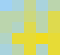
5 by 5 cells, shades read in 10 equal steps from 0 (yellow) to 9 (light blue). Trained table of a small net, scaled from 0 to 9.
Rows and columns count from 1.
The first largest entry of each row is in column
1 1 2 1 1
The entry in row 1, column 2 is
8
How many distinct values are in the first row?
4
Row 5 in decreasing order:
8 7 6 1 1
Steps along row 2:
same down up down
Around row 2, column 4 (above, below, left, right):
8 6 4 2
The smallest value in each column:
6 1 1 0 1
